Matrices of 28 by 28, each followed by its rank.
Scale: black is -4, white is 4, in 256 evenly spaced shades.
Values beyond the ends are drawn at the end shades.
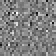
five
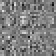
five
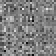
five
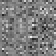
five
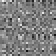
five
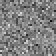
full rank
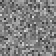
full rank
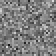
full rank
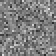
full rank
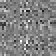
five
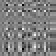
two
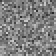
full rank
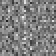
five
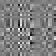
two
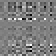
two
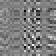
two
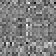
five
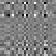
two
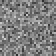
full rank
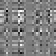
two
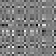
two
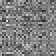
five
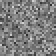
full rank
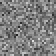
full rank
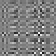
two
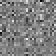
five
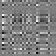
two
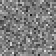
full rank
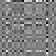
two
